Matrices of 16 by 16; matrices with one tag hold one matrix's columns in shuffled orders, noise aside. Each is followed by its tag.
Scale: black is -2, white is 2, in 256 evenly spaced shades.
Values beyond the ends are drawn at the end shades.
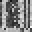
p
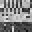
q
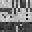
q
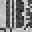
p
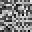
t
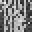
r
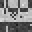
q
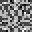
t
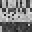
q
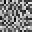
t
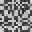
t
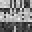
q
